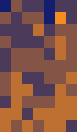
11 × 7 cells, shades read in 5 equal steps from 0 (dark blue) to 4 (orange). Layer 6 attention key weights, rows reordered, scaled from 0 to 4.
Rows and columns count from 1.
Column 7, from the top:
1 1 2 2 2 2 3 2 3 3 1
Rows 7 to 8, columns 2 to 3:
3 1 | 3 3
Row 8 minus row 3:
1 2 2 -2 0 1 0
